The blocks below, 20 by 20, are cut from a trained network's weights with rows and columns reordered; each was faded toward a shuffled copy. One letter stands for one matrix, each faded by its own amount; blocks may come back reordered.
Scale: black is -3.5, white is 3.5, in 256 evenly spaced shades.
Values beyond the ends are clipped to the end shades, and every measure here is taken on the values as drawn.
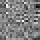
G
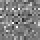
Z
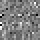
Z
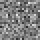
Z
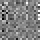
G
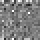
Z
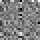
G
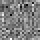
Z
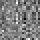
G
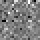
Z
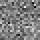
Z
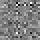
G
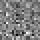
G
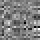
G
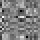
G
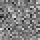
Z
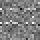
Z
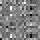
G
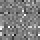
Z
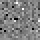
Z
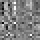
G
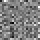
G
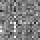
G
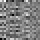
G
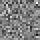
Z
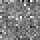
Z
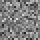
Z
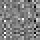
G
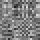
G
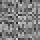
G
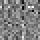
G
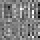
G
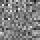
Z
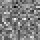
Z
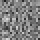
G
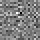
G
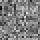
Z
